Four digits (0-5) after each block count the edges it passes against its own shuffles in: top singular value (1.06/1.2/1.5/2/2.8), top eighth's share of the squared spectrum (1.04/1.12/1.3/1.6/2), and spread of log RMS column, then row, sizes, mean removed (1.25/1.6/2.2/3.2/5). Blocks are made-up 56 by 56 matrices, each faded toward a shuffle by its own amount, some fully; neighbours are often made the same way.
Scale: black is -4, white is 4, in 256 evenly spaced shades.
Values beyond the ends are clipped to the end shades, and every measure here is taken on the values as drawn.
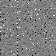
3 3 1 0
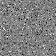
2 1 0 0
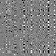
4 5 3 2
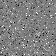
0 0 0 0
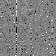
4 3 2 0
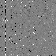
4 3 1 0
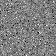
1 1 0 0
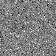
2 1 0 0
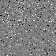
2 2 0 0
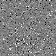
2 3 1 1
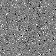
2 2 1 1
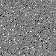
1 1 0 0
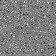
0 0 0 0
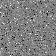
0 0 0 0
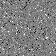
0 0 0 0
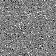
2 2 0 1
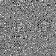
3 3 1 1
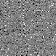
3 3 1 1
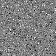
0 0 0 0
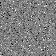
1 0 0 0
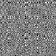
4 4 2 3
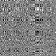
4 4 3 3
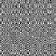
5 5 3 3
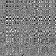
4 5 3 3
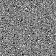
1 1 0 0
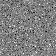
0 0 0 0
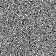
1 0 0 0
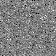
2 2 0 0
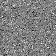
1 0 0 0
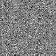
3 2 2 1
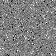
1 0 0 0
